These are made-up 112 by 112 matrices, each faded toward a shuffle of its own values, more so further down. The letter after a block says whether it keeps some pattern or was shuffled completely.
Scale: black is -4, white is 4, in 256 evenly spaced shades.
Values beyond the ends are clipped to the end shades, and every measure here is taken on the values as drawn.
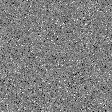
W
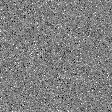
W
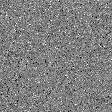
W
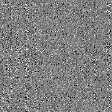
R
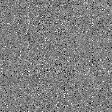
R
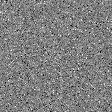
W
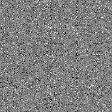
R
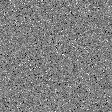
W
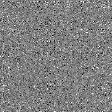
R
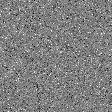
W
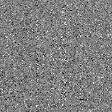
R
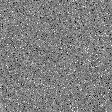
W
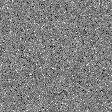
W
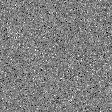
W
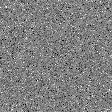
W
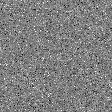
W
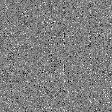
R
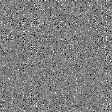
R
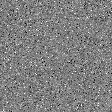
W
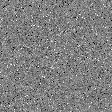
W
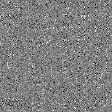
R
